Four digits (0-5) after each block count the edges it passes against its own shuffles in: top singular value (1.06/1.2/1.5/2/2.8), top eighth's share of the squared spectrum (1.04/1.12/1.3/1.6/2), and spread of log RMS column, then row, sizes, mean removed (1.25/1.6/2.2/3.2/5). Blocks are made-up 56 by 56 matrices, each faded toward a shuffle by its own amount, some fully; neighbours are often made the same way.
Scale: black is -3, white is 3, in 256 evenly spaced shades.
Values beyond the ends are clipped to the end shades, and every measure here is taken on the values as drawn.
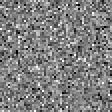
1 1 0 0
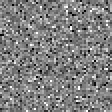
0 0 0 0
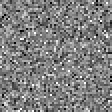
0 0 0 0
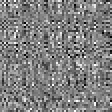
4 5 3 3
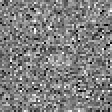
3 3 1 1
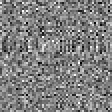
4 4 2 2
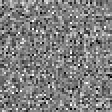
3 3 1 1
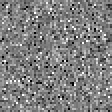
2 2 0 0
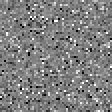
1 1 0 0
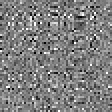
4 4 2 3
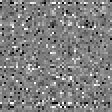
4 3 1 2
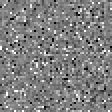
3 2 1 0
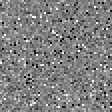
0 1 0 0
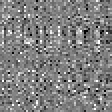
4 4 3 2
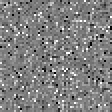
3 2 0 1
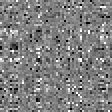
4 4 3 2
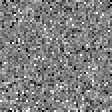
0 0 0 1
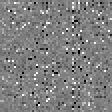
3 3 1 1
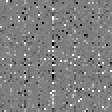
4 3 1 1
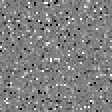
1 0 0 0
